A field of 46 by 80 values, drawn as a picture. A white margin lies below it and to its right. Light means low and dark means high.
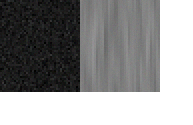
It is made of 1 by 2 panels. Panel 1,1: very high, fine-grained, faint in contrast. Panel 1,2: middling, streaked downward, faint in contrast.
